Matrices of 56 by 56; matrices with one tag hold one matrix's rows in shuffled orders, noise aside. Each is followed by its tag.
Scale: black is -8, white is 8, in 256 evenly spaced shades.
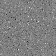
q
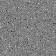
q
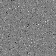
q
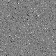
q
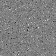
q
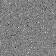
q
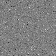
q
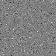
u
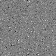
q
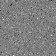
u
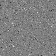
u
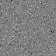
u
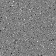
u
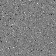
u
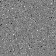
u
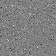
u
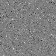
u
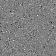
u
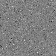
u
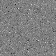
q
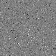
q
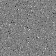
q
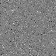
u
